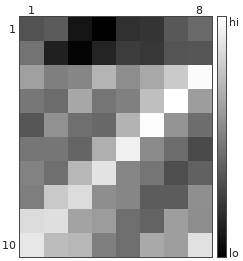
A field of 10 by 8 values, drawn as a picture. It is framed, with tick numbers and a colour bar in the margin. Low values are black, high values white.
The bottom middle is the smoothest part. A horizontal seam about 20% of the way down splits the table, and the bottom part is higher. The top middle is the ninth with the lowest average. Streaks slant up to the right.
